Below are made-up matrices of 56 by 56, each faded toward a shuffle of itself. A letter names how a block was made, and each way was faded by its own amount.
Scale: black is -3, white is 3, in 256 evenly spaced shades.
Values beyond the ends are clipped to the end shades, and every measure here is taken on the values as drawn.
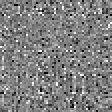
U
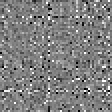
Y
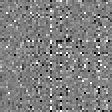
Y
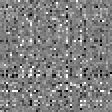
Y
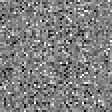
U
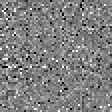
U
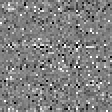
U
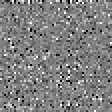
U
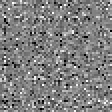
U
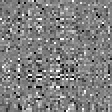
Y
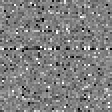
U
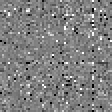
U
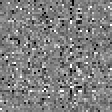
U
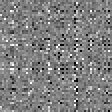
Y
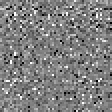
U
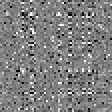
Y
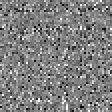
U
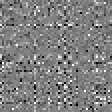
Y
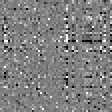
Y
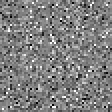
U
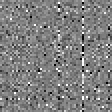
Y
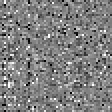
U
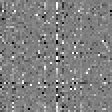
Y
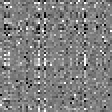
Y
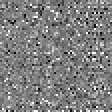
U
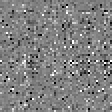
U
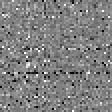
U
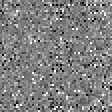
U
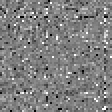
U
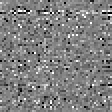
U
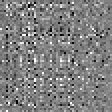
Y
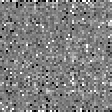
U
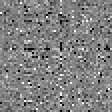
U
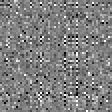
Y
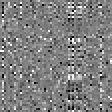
Y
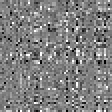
Y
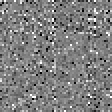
U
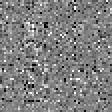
U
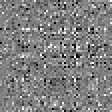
Y
